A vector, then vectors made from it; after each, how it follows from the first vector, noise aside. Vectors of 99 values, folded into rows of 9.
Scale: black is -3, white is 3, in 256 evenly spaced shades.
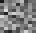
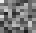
sign-scrambled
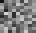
sign-scrambled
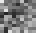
sign-scrambled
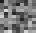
sign-scrambled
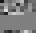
partly zeroed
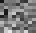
sign-scrambled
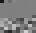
partly zeroed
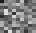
sign-scrambled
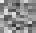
sign-scrambled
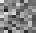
sign-scrambled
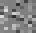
partly zeroed
